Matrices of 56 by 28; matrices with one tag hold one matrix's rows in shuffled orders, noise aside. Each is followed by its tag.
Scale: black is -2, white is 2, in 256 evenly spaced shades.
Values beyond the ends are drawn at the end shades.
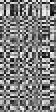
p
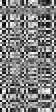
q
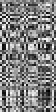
q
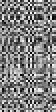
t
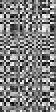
p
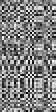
t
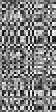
t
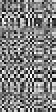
t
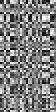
p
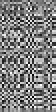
t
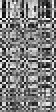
q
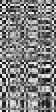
q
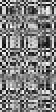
q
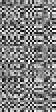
t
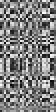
p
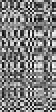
t
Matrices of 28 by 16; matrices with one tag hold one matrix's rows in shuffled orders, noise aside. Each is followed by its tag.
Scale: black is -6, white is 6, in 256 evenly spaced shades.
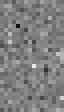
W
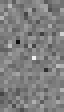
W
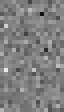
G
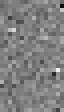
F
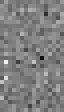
G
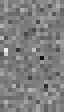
G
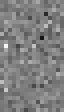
G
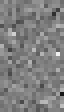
F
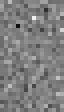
W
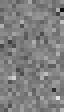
F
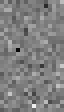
W
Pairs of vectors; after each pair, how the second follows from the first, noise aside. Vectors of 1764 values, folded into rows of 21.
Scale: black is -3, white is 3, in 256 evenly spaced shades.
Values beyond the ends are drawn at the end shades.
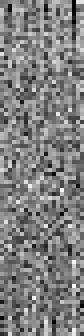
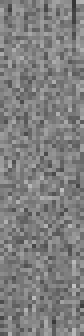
shrunk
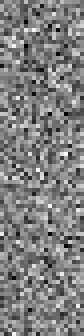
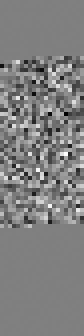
partly zeroed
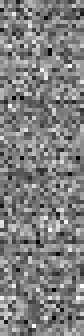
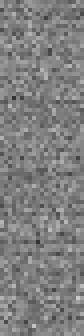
shrunk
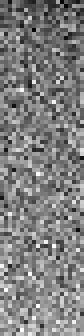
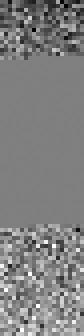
partly zeroed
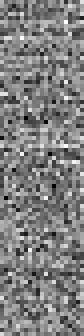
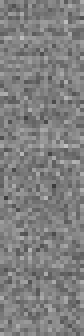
shrunk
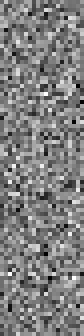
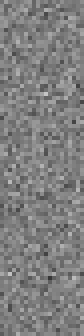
shrunk
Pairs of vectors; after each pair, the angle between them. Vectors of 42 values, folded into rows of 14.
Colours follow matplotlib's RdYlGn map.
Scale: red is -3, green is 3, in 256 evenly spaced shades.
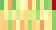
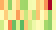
partly opposed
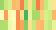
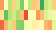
partly opposed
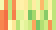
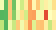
nearly opposite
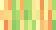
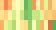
partly aligned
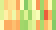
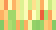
orthogonal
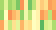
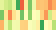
nearly parallel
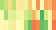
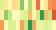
partly aligned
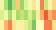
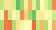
orthogonal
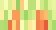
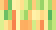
partly aligned
